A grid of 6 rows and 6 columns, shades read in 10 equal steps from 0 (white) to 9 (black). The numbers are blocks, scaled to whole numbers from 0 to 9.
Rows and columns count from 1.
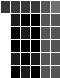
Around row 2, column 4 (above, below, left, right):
7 9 9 6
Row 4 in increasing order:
0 6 6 9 9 9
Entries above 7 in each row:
0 3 3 3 3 3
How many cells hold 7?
4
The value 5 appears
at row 1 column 6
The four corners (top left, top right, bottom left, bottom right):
7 5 0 6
